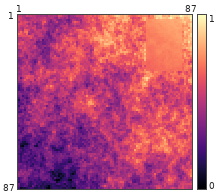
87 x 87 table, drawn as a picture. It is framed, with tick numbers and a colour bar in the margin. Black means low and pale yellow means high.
The top right is the ninth with the highest average. There is an overall slope up to the top right. An odd patch, calmer than its surroundings, sits in the top right. The values follow a bell shape. Neither half mirrors the other. The field is mottled with small blotches. No regular stripes run through it.
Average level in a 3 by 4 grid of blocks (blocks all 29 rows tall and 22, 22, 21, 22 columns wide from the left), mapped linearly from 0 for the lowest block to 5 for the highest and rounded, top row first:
2 3 4 5
2 2 3 3
0 1 2 3
